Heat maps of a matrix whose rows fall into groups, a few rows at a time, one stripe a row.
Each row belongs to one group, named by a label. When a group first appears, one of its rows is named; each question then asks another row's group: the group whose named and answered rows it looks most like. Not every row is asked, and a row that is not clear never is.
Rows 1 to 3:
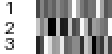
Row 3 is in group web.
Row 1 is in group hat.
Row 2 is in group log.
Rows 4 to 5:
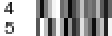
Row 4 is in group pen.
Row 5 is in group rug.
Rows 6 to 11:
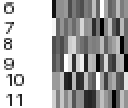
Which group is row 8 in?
pen
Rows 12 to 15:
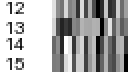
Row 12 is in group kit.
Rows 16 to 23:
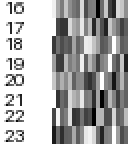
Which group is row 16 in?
kit
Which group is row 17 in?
pen
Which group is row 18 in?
hat
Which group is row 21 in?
pen
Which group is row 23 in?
hat
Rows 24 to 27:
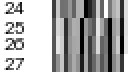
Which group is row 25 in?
rug
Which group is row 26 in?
rug
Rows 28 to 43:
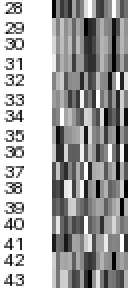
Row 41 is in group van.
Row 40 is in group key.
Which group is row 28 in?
hat
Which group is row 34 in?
web
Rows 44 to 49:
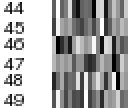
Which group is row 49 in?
key
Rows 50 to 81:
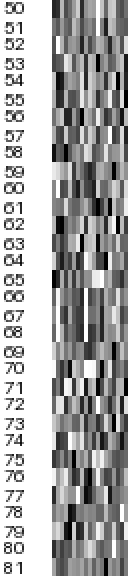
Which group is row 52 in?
rug
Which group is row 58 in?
van
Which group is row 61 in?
kit
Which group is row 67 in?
key
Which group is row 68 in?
key
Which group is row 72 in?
rug
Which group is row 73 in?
kit
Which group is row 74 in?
pen
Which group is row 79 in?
log
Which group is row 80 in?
hat
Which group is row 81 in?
pen
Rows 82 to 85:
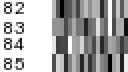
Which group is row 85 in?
rug
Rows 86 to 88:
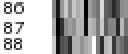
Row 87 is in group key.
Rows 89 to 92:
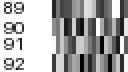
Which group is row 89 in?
hat
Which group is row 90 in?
log
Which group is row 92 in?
rug
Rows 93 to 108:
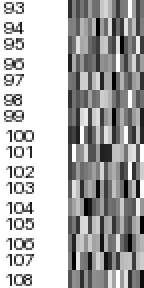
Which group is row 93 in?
hat
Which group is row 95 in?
web
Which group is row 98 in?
hat
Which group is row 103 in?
rug
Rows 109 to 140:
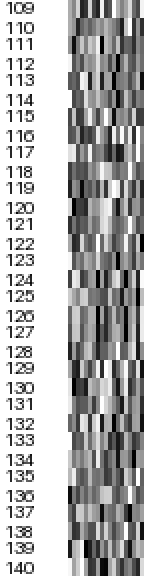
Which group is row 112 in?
pen
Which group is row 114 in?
pen
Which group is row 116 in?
van
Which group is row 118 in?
hat
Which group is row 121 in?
hat
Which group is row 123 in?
pen
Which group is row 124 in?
rug
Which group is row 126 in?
rug
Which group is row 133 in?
pen
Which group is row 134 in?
pen
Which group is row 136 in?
hat
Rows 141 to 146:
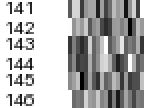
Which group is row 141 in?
rug
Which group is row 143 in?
van
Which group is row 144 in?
hat
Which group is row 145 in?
log
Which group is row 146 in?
pen
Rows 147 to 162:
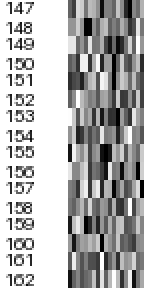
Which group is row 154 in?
key
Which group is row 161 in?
key
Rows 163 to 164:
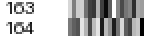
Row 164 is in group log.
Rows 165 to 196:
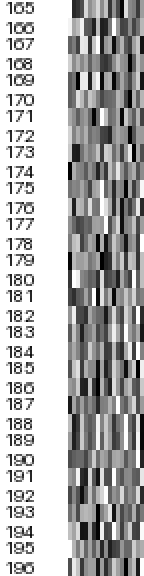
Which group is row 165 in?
pen
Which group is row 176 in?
web
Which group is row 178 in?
rug
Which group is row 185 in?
rug
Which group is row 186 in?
log
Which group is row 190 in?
van
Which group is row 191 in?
log
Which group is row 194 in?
log
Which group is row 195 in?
kit
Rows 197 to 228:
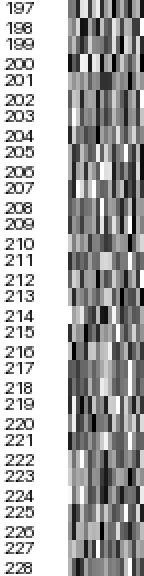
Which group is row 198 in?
log
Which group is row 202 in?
rug
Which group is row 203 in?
rug
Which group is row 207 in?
web
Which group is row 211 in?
hat
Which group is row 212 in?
rug
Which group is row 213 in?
web
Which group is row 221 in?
hat
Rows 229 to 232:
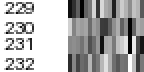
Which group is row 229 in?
van
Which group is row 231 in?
kit
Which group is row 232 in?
hat
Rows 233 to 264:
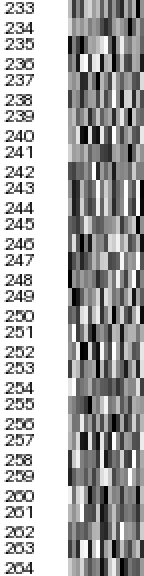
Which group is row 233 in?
pen
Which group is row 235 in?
van
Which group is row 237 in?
log
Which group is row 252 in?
log
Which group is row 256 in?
kit
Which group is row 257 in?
log
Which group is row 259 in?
hat
